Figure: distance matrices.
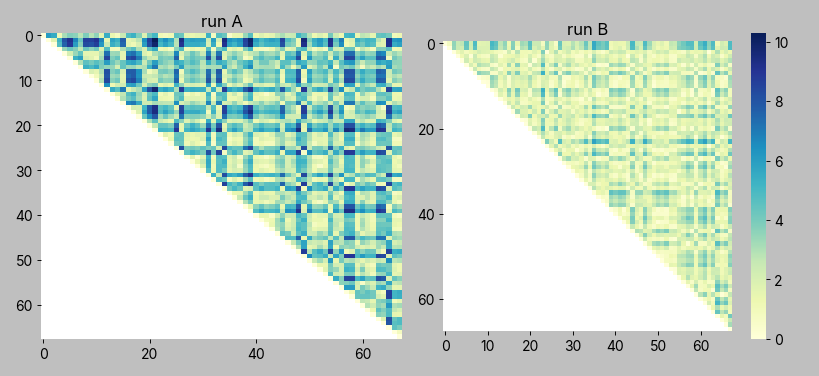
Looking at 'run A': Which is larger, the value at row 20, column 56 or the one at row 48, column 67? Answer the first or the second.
the second
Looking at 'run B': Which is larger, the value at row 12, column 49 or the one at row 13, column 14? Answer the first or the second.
the first
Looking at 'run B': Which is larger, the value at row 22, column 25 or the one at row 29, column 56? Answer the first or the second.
the second
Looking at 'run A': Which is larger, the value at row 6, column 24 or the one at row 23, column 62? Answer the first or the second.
the first
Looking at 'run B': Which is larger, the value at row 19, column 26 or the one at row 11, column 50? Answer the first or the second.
the second
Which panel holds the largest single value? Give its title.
run A
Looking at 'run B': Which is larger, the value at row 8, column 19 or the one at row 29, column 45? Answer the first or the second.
the first
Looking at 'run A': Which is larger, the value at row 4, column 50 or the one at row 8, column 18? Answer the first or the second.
the second
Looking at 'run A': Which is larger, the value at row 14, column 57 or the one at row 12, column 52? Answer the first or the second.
the second
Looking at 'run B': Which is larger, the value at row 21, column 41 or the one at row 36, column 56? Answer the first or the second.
the first
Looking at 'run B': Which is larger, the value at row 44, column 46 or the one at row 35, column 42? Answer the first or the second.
the second
